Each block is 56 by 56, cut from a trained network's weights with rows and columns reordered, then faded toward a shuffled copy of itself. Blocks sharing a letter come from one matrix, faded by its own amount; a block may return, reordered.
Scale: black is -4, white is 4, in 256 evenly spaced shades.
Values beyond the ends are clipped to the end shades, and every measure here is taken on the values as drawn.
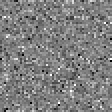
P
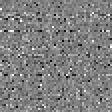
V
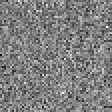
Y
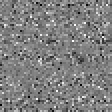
P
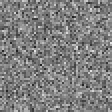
Y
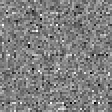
V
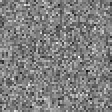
Y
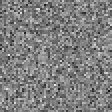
Y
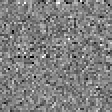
V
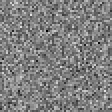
Y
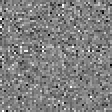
P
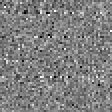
V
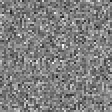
Y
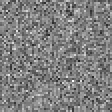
Y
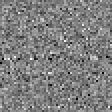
V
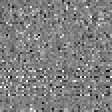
V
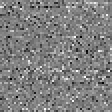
P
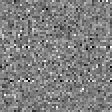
V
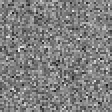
Y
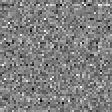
V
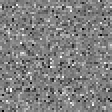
P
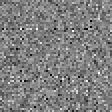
V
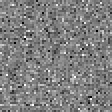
P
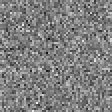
Y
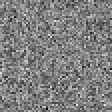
Y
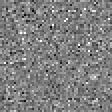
P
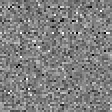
V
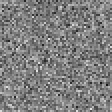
Y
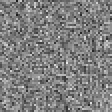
Y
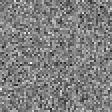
Y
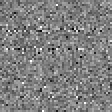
V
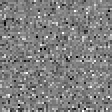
P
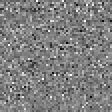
P
